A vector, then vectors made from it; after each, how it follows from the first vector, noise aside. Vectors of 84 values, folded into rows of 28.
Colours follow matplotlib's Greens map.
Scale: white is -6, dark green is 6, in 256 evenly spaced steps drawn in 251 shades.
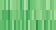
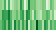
scaled up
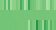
partly zeroed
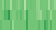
partly zeroed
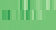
partly zeroed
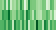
scaled up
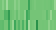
partly zeroed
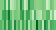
scaled up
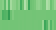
partly zeroed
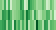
scaled up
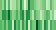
scaled up
